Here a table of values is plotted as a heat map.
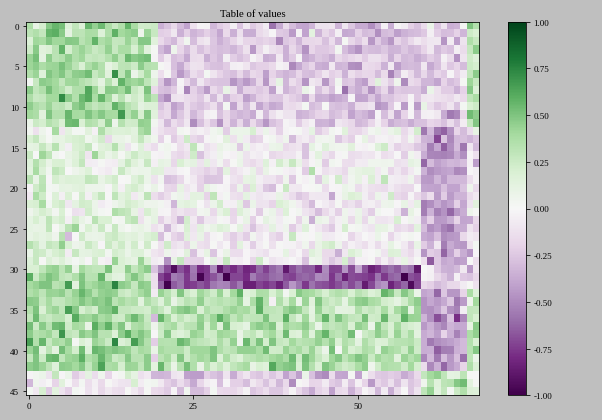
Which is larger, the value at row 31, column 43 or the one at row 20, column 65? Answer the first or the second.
the second
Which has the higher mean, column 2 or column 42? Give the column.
2
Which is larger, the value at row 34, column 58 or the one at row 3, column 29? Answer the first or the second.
the first
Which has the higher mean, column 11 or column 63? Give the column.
11
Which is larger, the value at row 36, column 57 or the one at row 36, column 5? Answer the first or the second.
the first
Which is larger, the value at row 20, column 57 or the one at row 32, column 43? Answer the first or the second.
the first
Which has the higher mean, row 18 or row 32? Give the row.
18
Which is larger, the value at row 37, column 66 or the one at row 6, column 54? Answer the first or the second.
the second
